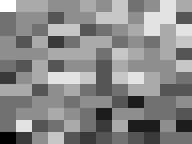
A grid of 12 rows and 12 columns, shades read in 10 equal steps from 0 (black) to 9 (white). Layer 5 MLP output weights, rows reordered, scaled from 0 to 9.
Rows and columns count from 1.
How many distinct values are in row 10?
5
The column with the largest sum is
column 8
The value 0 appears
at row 12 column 1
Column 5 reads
5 5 7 4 6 5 8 6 4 5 6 3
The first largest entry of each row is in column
1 10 10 12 8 12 4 1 3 4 2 4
